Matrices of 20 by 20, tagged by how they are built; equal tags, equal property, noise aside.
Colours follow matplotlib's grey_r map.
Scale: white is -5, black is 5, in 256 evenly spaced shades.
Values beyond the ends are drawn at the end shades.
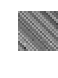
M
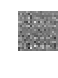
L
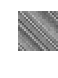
M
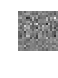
L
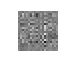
L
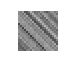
M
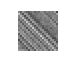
M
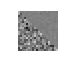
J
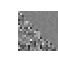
J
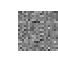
L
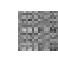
L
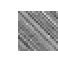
M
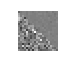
J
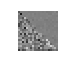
J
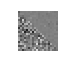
J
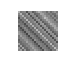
M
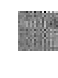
L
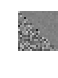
J
